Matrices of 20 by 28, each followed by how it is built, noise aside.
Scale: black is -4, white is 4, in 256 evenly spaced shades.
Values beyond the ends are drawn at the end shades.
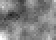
smooth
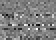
uneven rows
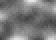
smooth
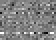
uneven rows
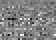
uneven rows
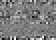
uneven rows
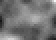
smooth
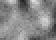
smooth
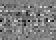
uneven rows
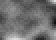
smooth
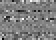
uneven rows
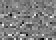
uneven rows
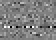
uneven rows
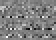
uneven rows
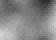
smooth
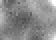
smooth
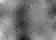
smooth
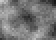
smooth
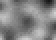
smooth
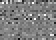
uneven rows
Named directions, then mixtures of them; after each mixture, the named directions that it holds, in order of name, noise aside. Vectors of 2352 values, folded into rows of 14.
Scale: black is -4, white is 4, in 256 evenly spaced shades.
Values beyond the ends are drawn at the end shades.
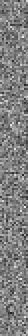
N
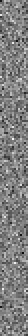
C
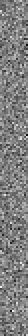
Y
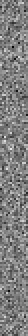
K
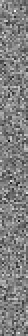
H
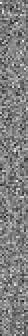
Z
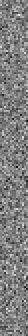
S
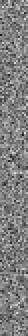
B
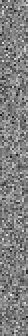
B, H, Z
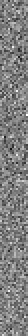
B, K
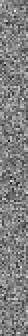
H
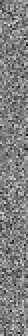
H, Y, Z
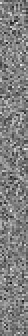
H, N, Z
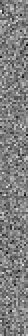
Y, Z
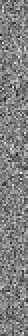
B, K, Z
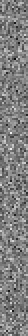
K, Y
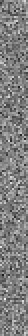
H, Z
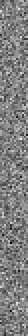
B, Y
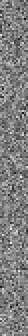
B, C, Y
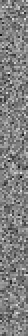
B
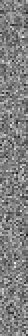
C, N
